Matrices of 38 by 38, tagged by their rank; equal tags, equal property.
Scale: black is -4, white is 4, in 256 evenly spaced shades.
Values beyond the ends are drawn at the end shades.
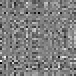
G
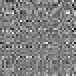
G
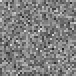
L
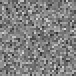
L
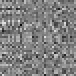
G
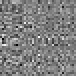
G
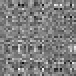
G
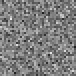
L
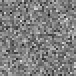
L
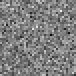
L
